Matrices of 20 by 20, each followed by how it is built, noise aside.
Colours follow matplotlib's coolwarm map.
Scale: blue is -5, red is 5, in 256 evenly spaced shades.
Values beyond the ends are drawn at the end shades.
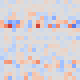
uneven rows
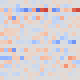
uneven rows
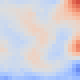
smooth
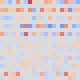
uneven rows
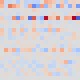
uneven rows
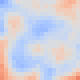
smooth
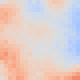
smooth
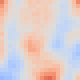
smooth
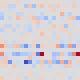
uneven rows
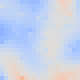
smooth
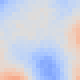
smooth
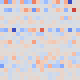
uneven rows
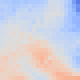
smooth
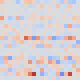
uneven rows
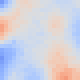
smooth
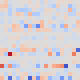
uneven rows
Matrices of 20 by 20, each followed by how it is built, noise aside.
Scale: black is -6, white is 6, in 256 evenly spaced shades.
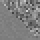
upper triangular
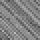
Toeplitz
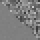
upper triangular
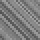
Toeplitz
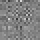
low rank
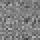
low rank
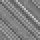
Toeplitz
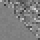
upper triangular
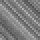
Toeplitz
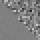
upper triangular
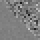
upper triangular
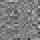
low rank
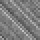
Toeplitz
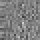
low rank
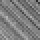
Toeplitz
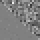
upper triangular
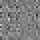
low rank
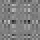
low rank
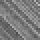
Toeplitz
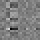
low rank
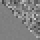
upper triangular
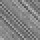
Toeplitz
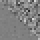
upper triangular
